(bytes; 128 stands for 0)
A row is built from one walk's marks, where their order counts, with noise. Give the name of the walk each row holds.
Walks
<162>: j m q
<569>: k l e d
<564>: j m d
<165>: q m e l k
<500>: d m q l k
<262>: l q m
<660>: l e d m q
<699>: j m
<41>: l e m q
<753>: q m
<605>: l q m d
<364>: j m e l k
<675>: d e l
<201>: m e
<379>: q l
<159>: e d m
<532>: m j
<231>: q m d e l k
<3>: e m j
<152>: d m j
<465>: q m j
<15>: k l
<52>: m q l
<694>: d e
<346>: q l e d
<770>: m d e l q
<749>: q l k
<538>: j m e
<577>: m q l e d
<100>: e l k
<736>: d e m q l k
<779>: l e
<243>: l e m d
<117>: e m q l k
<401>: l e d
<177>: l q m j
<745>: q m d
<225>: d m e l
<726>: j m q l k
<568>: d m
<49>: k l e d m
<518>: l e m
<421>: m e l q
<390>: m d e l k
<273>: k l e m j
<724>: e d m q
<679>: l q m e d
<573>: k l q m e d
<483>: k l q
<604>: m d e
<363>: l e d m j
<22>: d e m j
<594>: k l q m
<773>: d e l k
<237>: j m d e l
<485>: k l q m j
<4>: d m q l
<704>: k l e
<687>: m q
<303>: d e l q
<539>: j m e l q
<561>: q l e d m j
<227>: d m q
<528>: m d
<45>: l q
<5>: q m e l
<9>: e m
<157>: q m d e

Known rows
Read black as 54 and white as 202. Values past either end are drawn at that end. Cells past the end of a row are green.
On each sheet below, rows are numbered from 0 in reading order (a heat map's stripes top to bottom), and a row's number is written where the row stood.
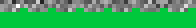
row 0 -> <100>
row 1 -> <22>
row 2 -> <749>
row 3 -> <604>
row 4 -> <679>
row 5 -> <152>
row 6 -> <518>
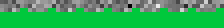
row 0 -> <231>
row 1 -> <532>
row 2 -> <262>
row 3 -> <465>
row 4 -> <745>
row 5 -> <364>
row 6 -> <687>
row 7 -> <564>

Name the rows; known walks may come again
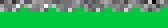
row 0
<779>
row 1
<15>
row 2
<421>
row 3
<262>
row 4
<117>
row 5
<694>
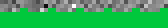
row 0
<231>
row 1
<753>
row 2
<273>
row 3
<162>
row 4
<726>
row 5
<699>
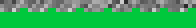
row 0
<41>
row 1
<9>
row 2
<201>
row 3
<532>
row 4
<22>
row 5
<577>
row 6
<687>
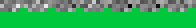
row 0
<483>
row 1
<364>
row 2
<465>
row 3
<564>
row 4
<745>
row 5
<4>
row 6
<770>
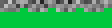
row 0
<152>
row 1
<724>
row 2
<401>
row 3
<225>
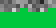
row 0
<52>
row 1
<45>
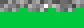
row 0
<604>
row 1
<704>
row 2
<605>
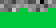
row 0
<749>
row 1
<303>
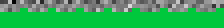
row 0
<675>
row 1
<159>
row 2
<363>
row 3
<679>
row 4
<518>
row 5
<500>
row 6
<538>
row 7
<528>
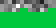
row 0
<100>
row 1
<379>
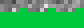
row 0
<165>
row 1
<594>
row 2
<390>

